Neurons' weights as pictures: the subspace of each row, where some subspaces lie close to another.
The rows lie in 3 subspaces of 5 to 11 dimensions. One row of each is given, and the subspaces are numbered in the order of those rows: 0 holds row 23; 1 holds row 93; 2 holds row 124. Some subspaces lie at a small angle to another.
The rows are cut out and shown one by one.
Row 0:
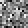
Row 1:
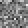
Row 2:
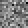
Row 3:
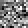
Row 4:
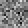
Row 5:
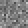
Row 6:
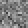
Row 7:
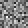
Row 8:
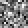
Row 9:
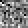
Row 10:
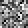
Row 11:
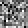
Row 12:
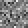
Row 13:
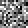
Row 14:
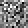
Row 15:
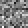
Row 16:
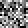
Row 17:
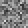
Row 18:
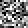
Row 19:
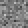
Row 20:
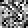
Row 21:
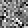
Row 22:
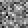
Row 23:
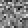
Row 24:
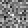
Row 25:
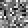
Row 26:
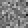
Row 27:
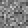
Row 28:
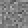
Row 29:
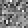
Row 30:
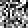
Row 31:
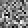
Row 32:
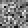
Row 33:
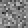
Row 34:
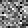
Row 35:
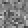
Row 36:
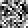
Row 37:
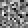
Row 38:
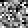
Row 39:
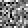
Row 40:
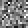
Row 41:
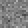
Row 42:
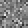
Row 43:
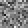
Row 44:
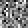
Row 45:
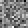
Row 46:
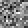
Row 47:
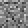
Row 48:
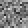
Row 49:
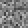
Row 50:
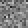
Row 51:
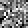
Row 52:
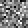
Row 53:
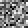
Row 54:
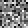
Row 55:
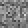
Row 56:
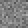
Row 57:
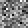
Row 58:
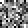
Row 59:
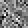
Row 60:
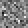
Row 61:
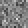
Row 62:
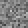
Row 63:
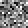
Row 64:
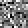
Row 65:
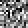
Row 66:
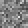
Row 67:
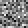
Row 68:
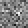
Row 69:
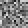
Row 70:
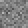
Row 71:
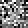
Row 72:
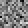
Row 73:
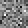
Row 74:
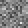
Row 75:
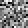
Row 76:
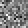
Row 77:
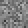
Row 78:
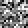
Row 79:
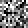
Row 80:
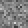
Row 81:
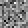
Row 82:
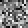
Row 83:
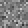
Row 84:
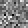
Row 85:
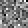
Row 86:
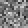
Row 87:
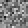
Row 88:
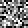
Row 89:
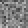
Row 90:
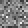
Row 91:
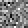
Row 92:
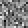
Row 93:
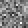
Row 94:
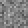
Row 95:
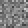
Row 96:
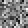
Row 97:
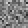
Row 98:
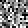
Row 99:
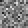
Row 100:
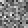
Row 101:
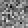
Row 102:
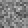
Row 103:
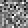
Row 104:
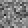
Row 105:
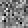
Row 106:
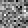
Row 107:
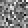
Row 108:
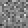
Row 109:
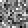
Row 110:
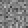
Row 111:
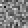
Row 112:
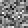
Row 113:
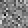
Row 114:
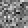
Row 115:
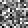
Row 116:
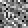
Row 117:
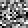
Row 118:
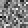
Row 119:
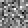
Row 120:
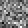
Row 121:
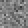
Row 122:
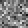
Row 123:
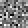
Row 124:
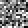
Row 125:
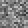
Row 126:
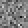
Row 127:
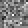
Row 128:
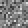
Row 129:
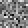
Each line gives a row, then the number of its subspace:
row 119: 2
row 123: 2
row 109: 2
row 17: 0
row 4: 1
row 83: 0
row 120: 2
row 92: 1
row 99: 0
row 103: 1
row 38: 2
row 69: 2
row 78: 0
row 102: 0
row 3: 0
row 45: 1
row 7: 2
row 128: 0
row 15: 2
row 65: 1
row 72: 2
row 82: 2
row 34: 0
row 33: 0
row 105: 1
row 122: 2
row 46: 0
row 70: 1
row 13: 0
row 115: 2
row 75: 0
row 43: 1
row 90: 2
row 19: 2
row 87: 2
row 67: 0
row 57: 1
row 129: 2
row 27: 0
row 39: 1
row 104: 0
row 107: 1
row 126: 2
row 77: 0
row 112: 0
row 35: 1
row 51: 2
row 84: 2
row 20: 0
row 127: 1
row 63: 0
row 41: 2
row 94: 1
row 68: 1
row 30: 1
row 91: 1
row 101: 1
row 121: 2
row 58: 1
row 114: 0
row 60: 2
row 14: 1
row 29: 1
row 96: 2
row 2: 1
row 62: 2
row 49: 2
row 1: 2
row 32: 2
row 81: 2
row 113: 0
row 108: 1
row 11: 1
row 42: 0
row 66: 0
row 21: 0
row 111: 2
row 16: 2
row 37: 2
